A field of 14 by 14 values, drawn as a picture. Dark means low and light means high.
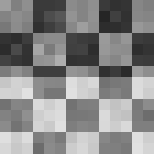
Grain: checkered. Histogram: flat. Seam: horizontal, 50% of the way down, the bottom part higher.
